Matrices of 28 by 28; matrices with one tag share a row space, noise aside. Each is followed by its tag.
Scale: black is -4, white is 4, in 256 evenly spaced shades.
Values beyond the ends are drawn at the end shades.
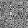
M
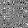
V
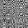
V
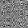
V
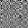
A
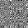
M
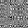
M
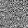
M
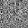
A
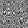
V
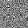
V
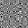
A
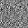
A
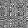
M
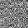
M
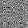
V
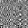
A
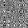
V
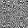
V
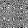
V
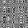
V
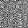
A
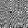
M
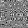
M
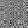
M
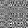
M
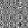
A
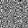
A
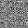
M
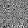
V
